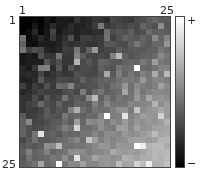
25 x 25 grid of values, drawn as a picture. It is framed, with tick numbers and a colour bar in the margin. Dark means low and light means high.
Fine speckle covers the field. The top left is the ninth with the lowest average. No regular stripes run through it. The ninth with the highest average is the bottom right. There is an overall slope up to the bottom right. Neither half mirrors the other.
